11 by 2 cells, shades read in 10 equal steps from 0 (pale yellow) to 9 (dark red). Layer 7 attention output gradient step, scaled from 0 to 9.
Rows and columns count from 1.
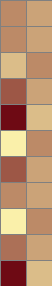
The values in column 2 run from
2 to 4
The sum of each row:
7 7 6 9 11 4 9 7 4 8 11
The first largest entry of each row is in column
1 1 2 1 1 2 1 1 2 1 1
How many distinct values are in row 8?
2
